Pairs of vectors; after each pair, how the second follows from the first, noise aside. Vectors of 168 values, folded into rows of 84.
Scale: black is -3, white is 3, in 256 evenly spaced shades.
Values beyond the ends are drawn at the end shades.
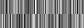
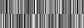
copied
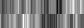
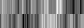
negated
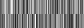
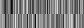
negated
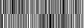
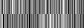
negated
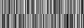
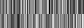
shuffled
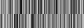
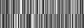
negated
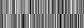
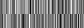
copied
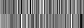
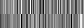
negated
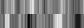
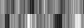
negated
